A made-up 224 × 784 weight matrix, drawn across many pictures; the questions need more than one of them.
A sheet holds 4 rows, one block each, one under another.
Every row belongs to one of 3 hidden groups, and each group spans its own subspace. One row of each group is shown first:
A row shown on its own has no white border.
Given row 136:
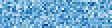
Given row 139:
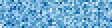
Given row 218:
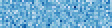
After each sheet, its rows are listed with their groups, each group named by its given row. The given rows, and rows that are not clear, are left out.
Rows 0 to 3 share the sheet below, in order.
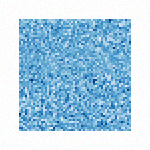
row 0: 218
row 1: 136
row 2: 218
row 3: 136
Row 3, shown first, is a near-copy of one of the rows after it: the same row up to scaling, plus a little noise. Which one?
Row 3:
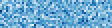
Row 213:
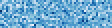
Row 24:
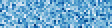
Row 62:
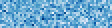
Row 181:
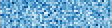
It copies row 213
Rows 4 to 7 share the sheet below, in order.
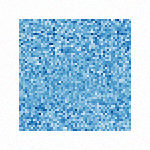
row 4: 136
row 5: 218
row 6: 218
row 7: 136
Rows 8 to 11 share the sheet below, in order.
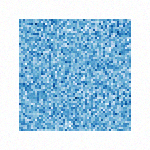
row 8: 136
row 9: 218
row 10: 139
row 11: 139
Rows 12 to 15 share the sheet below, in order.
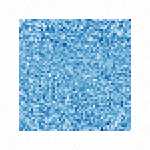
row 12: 136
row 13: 139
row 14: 218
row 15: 139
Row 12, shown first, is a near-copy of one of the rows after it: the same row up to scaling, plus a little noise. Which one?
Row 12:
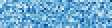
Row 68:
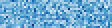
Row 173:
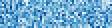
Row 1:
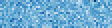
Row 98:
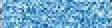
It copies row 98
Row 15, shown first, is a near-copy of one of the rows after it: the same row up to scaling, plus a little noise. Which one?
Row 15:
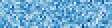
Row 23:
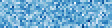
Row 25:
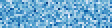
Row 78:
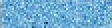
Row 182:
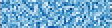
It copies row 23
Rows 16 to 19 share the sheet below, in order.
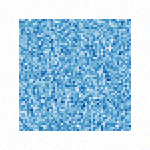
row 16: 136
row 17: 218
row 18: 218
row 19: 139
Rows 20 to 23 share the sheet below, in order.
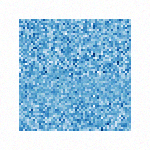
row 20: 218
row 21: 218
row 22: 136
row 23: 139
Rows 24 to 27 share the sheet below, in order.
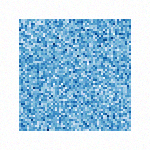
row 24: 136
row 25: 139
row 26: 136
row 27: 136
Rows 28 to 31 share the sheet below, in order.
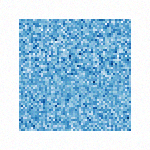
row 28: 136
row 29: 139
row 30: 218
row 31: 218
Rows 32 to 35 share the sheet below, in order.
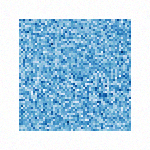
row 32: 136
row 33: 218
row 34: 136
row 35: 218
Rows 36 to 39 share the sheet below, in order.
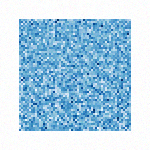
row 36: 218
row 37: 136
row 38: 218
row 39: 218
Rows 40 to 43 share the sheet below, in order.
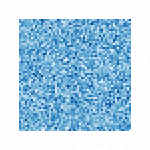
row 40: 139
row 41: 136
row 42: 218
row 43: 218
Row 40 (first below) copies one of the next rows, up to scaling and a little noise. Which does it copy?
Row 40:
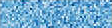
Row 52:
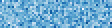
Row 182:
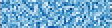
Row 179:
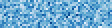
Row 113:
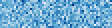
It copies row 113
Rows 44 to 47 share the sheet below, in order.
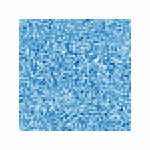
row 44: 218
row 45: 136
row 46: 139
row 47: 136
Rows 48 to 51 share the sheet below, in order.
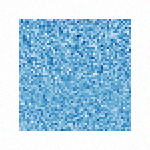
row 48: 139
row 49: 218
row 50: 218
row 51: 136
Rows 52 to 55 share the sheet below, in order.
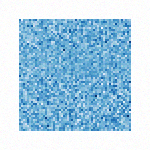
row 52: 139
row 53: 139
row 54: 139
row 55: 139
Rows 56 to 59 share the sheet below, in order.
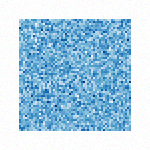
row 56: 136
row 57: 139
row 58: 139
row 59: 218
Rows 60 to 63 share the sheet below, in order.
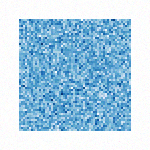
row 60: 136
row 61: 218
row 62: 136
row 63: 139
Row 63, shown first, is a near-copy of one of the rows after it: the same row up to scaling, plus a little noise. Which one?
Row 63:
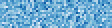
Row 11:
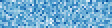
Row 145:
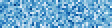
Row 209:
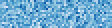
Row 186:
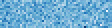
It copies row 209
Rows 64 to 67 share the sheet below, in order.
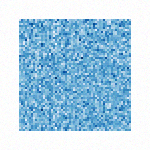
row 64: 218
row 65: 136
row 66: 218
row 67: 218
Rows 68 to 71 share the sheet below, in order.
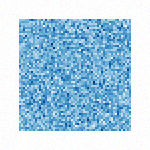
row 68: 136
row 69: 218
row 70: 218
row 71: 139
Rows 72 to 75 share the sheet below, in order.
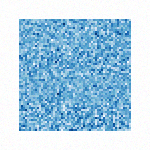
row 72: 136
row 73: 218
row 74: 136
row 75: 139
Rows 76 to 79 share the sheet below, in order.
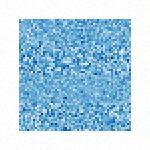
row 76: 139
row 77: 218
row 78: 139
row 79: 136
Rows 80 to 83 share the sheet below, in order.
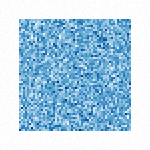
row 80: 136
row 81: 136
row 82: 136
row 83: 218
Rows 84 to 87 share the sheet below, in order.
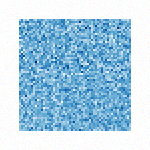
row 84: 139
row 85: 218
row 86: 218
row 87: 218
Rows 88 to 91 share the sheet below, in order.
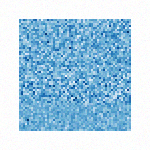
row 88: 139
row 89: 136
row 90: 139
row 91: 218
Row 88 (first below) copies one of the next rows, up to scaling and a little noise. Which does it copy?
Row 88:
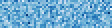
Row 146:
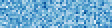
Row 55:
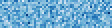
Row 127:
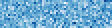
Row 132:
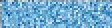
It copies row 55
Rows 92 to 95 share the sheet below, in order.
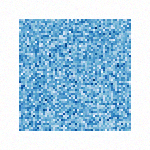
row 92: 136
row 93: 139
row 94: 136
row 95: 136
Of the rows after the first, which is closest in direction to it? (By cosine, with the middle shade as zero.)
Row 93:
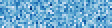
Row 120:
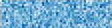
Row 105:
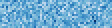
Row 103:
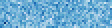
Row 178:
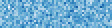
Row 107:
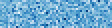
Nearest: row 103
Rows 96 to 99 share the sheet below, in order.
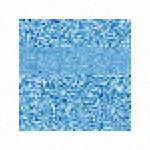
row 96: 136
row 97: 136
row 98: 136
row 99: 218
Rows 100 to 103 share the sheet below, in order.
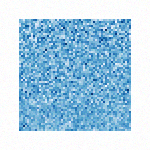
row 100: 136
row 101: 139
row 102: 218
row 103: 139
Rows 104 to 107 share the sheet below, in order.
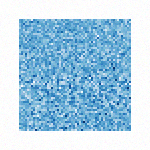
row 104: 136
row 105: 139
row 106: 139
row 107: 136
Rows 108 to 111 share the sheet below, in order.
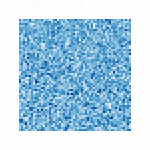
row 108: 218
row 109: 139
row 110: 136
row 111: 218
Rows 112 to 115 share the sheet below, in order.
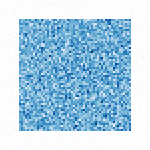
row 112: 218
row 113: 139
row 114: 139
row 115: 139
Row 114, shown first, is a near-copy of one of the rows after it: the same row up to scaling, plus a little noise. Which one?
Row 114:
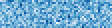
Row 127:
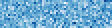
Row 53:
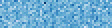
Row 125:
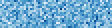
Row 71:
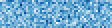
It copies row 71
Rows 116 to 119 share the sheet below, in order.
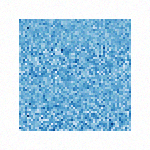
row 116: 218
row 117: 218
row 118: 218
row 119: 136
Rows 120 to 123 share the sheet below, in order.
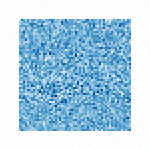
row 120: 218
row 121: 136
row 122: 136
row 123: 218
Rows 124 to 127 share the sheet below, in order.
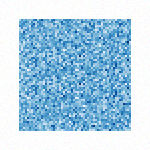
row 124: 218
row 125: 139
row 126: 139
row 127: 139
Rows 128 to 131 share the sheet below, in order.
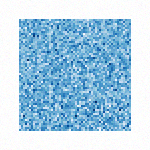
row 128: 218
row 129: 136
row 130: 218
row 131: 218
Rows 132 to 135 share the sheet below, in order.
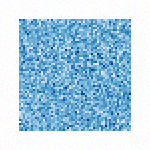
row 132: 139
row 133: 139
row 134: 136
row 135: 139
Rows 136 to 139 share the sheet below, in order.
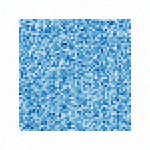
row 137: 136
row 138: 139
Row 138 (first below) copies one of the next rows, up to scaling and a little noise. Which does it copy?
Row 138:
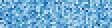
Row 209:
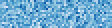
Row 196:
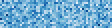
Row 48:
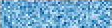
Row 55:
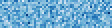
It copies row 196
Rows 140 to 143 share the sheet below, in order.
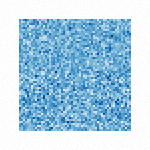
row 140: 139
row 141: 218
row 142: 218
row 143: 136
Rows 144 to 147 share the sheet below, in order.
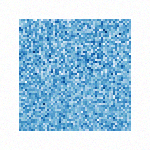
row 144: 218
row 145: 139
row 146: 139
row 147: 136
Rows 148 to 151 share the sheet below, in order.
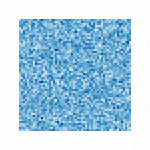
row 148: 218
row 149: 218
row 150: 218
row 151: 136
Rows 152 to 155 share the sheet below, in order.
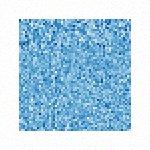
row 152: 218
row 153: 218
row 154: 218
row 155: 218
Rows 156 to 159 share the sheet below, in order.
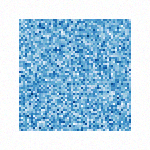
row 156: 139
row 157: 136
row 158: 136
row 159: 136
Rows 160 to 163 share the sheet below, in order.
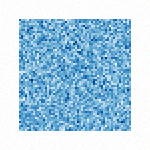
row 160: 139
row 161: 218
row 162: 218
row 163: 139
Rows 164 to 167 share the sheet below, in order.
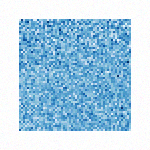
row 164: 139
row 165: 218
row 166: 136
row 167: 218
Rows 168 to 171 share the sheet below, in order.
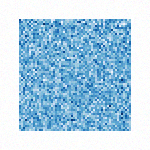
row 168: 218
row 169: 136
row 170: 218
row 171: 218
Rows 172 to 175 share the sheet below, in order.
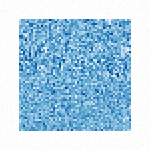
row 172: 218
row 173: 136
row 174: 136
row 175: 218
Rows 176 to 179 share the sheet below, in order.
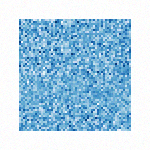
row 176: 218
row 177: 218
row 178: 218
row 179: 139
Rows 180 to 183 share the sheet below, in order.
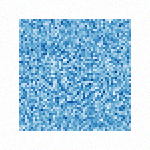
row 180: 218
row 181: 136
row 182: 139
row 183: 218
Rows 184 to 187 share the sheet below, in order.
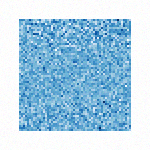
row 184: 136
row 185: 218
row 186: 139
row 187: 218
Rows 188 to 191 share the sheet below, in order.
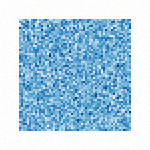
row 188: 136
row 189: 139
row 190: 139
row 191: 139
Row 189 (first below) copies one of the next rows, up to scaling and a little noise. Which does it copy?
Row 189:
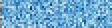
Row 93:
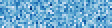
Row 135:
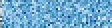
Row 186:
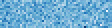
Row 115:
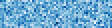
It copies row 93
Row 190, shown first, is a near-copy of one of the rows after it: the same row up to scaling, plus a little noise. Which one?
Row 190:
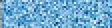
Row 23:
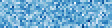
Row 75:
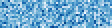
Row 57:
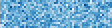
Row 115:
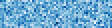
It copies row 115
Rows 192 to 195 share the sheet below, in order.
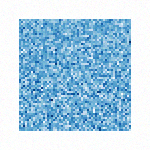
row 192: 218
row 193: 218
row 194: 136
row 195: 218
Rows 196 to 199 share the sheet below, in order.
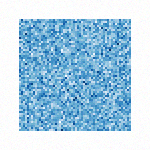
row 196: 139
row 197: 218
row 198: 139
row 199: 136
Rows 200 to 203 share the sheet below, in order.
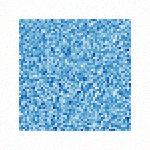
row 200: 139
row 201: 218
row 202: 139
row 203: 218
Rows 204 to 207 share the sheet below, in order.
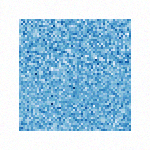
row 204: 218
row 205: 136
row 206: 136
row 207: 139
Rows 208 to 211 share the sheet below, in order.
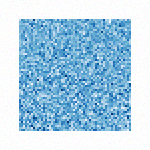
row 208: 218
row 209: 139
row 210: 139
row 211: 218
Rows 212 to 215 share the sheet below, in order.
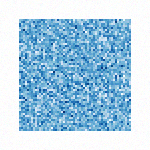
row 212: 136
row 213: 136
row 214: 136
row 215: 136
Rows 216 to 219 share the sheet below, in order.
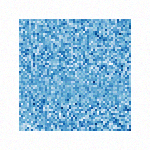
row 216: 136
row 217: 136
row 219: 139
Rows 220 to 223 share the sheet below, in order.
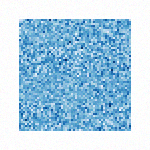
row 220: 139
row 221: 136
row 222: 136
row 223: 218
